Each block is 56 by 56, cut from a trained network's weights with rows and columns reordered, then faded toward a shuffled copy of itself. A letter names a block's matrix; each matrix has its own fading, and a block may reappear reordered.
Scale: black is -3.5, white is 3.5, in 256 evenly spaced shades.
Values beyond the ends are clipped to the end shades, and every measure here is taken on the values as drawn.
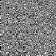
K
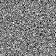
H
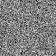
H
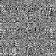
K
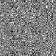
K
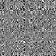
K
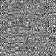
K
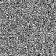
H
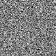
H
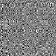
K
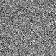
H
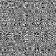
K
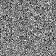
H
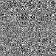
K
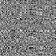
K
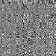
K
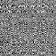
K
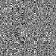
K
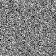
H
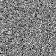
H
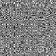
K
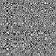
K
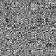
K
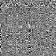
K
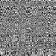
K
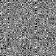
K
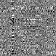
K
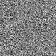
H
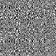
K
